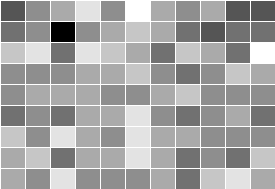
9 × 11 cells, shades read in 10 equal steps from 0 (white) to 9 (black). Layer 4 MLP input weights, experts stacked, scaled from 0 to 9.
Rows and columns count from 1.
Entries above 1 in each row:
9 11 8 11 11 10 9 10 9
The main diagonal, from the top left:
6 4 5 3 4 1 3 5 2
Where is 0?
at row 1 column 6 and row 3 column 11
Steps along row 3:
down up down up up up down up up down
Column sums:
34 30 36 25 30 18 31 36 34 35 32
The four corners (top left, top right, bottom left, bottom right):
6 6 3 3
